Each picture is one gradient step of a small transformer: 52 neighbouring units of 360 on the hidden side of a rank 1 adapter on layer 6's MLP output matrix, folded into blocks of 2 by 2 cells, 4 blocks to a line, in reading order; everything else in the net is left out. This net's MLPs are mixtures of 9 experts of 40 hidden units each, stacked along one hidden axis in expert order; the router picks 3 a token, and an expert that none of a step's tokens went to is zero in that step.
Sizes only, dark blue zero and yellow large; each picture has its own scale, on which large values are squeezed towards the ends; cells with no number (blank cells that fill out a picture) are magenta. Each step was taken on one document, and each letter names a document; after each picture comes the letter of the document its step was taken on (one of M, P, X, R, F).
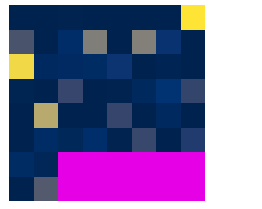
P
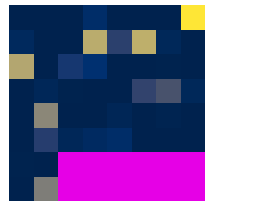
P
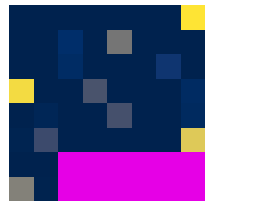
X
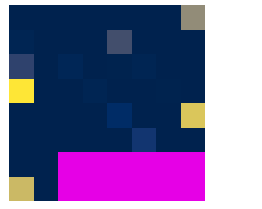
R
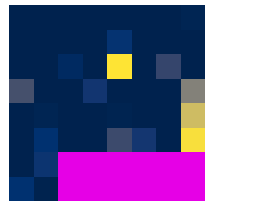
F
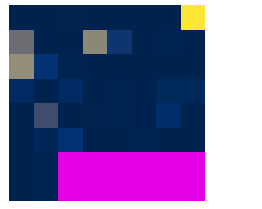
P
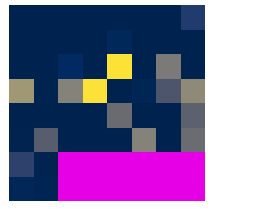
X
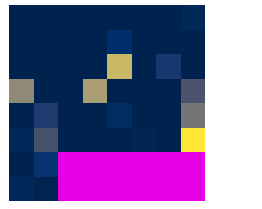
X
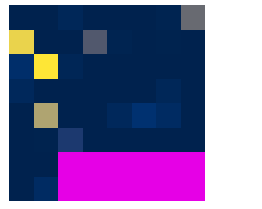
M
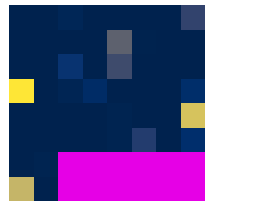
R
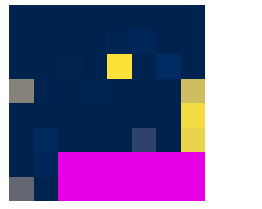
F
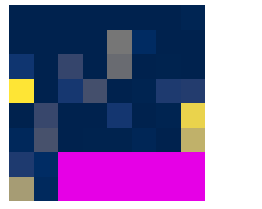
X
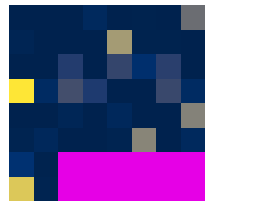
R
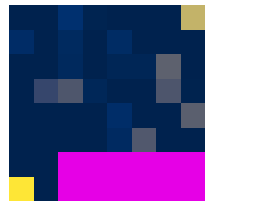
R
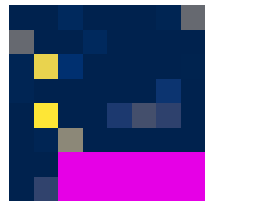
M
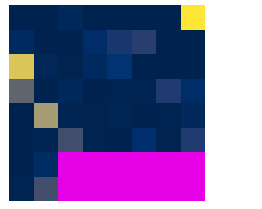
P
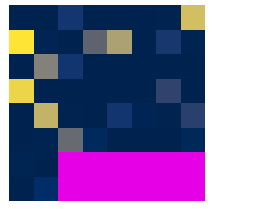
M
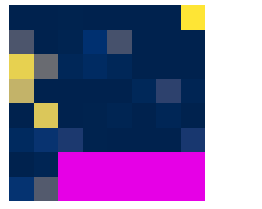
P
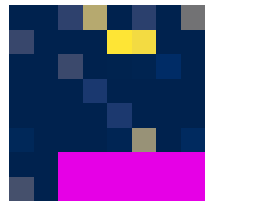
R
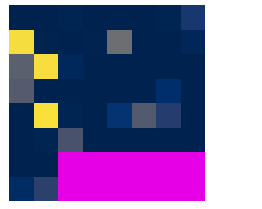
M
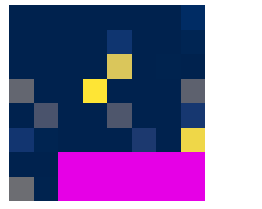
X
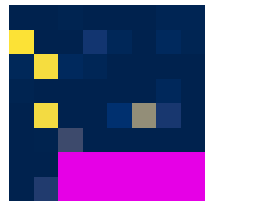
M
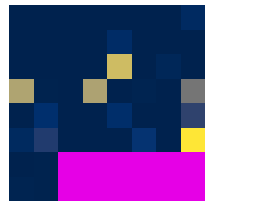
X
